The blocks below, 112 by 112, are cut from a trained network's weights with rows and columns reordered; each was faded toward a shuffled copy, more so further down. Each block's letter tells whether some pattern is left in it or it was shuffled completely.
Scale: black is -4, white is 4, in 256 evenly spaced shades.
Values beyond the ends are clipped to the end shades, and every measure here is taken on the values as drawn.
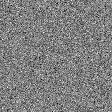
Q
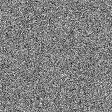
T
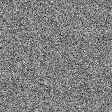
Q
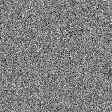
T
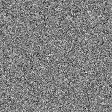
Q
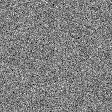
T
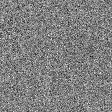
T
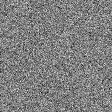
Q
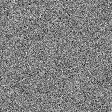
Q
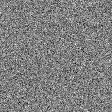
Q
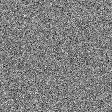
Q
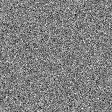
Q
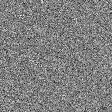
Q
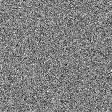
Q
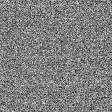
T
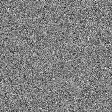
T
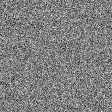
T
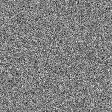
T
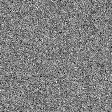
Q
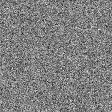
Q
